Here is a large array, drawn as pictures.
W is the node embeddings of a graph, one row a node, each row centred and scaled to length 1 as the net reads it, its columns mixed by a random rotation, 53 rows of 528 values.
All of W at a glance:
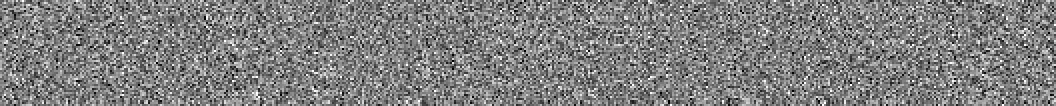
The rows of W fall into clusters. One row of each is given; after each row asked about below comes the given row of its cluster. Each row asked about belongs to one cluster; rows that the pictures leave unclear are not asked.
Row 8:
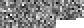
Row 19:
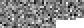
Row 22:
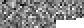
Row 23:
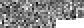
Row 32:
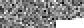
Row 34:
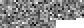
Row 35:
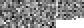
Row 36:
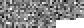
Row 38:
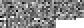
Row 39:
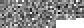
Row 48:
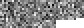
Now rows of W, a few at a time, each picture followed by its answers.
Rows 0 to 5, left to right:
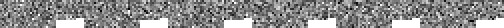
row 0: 39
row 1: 38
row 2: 19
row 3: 23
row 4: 22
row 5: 23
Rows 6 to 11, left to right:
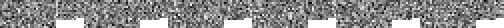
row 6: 35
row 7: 19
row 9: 8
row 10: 23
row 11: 36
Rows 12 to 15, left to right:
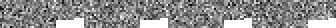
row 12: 32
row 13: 8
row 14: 22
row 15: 48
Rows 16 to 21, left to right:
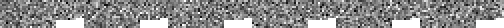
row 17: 22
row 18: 39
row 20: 32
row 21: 8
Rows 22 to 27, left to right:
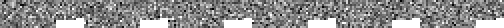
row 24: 38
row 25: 23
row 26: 36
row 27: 34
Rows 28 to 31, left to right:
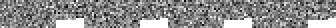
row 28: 39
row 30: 34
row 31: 38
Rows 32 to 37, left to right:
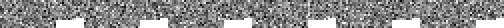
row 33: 34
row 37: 34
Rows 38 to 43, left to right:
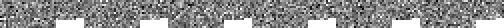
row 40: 22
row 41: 39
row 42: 8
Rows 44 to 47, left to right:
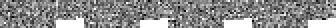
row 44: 35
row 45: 36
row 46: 38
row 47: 36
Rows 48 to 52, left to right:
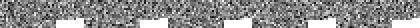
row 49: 19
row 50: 32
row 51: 32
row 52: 19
